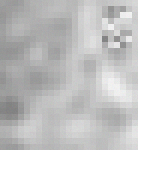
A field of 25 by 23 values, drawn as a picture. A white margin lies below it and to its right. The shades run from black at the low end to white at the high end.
Slope: up to the right. Grain: blotchy. Ninth with the highest average: middle right. Roughest part: top right. Stripes: none. Odd patch: rougher, in the top right.
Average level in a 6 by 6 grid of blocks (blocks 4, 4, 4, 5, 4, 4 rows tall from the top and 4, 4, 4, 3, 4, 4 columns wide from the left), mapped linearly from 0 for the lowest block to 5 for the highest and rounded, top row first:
122434 / 122443 / 122333 / 113355 / 033333 / 233434
